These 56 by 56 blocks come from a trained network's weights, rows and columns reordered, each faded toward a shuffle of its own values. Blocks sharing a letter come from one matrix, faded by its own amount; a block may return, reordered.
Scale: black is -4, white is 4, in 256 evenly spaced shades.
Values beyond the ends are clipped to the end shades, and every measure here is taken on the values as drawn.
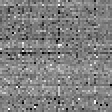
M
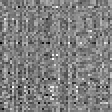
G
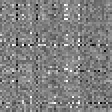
G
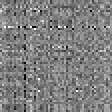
G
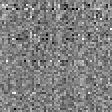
G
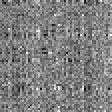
G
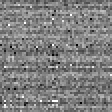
M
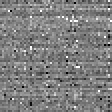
M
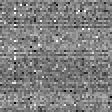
M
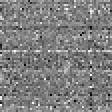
M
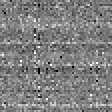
M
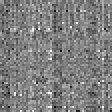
G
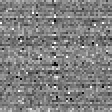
M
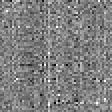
G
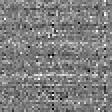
M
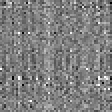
G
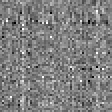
G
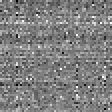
M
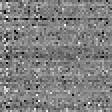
M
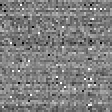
M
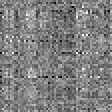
G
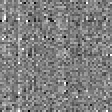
G
